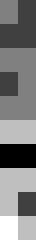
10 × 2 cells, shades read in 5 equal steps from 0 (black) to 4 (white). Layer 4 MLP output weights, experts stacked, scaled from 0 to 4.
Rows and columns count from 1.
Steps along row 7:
same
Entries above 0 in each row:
2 2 2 2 2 2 0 2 2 2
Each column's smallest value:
0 0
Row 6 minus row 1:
1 2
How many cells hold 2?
6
